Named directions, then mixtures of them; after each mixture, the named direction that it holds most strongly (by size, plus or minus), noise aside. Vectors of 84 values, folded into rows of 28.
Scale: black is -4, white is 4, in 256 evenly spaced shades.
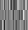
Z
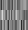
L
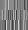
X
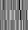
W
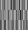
W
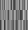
Z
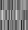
L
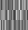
W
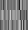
W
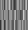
Z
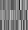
W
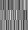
X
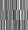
W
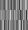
W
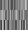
L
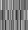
L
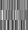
L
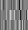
W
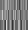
X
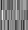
L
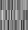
L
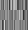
Z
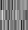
L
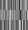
W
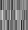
L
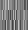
X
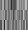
Z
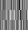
W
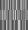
X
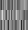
L
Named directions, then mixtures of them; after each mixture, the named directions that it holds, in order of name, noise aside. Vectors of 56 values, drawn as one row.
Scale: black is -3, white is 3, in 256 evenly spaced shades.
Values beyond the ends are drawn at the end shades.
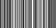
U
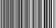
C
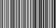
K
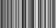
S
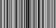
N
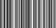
C, N, U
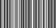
N, U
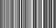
C, K, U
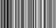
C, S, U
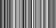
S, U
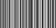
C, K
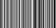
K, N, U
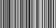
K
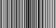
N, U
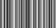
C, N, U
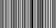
C, S, U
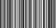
U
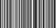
K, N, U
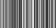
S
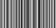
C, K, N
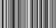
K, N, U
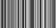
N, S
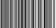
C, S
